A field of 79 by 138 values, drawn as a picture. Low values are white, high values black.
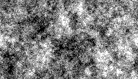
No row or column stands out. Neither half mirrors the other. There are no regular stripes. The field is mottled with small blotches.
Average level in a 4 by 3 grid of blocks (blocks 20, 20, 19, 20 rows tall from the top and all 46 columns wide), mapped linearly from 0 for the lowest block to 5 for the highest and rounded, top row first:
3 2 2 | 4 2 1 | 2 5 0 | 3 4 0
